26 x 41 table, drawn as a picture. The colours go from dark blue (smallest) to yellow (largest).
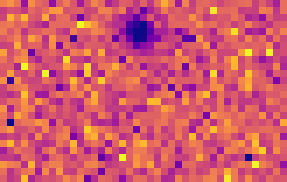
Dips: one, in the top middle. Odd rows or columns: none. Ninth with the lowest average: top middle. Stripes: none. Mirror symmetry: none.
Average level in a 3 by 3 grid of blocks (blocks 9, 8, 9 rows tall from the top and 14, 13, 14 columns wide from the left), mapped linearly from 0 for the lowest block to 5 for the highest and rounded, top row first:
504 | 444 | 445
